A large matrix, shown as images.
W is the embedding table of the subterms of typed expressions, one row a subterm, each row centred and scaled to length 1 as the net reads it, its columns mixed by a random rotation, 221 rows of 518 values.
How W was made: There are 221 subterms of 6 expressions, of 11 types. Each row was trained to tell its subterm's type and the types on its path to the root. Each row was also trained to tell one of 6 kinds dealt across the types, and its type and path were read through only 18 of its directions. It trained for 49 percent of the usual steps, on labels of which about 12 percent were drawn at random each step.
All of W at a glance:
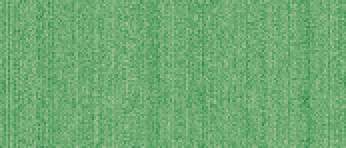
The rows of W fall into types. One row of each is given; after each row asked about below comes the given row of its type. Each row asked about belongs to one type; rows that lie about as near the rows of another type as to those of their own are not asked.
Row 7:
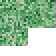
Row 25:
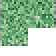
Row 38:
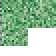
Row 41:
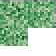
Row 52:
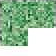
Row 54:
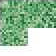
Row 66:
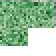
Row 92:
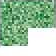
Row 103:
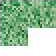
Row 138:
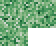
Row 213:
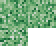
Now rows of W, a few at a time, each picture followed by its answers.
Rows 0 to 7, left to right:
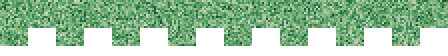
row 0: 138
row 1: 7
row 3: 25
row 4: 54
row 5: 138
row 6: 52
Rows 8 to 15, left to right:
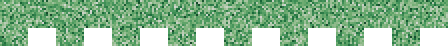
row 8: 92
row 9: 213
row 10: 25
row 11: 52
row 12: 7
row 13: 213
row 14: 92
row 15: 41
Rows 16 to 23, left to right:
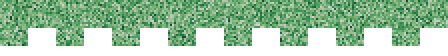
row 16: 66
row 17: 213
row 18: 25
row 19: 138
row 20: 52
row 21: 7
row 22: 25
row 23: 92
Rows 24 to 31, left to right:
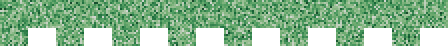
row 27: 41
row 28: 41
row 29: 7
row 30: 7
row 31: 103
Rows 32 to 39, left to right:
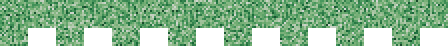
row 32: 25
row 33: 41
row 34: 213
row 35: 52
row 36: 7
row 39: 41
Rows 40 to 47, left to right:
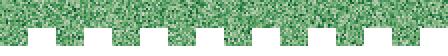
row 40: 54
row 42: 66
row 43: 7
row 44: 25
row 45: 103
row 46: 38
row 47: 25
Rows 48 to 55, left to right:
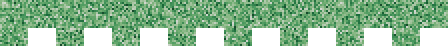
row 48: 54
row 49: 66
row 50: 103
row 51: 138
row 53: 38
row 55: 66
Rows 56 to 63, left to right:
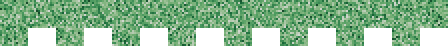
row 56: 138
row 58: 138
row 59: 25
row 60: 52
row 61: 92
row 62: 103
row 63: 103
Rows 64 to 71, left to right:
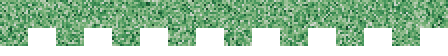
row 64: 25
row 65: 66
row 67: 7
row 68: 213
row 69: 52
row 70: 52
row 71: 103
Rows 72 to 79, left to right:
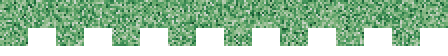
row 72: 66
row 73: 41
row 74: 213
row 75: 138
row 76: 52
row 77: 7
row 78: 25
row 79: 41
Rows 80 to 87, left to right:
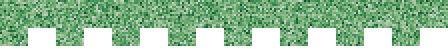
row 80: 103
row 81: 7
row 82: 54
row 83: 66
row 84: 7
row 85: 7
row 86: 66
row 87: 7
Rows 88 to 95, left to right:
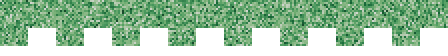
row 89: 213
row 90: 41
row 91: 213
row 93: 54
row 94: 54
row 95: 41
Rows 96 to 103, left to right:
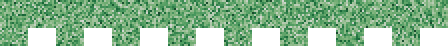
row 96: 66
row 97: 38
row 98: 213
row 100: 7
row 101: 92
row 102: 92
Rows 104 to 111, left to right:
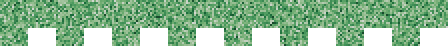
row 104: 103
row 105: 54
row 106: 92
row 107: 41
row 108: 25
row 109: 41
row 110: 213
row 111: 54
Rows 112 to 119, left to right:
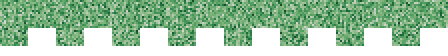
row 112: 138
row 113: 66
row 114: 66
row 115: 41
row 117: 103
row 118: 41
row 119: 66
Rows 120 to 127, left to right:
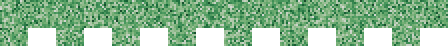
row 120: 7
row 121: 66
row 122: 38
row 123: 66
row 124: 52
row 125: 41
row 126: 52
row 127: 38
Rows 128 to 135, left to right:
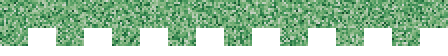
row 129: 213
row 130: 38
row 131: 138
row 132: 103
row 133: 213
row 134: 38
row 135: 7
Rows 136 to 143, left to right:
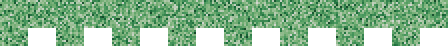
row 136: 52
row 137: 103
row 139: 52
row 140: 103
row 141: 52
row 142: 25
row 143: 92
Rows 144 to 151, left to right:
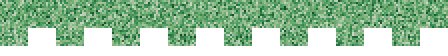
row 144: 52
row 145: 41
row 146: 103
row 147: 103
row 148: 103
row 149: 54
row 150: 38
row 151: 103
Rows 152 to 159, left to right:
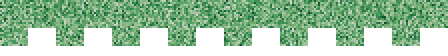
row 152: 38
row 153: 52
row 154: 41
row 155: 138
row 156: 7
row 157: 7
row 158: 25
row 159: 41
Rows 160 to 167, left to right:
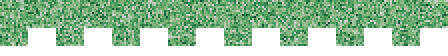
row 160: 7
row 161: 92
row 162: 138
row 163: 38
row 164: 66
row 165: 25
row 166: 138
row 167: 138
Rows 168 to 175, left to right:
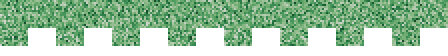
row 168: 138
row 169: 52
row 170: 52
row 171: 25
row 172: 213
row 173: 213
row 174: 92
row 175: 103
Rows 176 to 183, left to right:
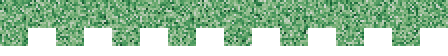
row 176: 138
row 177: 25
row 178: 213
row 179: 138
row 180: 38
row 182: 25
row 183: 92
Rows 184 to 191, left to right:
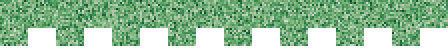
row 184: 41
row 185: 66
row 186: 138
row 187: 213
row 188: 213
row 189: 25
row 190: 38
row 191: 41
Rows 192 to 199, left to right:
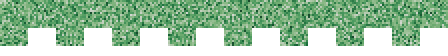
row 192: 54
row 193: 25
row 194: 213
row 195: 25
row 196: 213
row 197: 52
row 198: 138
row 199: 52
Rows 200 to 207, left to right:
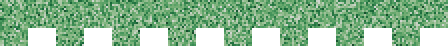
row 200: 41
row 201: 54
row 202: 138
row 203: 25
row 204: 66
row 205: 138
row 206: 7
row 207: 66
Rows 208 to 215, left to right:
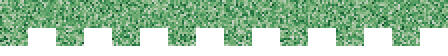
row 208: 7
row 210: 25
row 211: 103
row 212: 52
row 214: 103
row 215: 25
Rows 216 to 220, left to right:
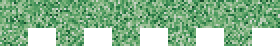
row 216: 54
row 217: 38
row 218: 103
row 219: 7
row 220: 41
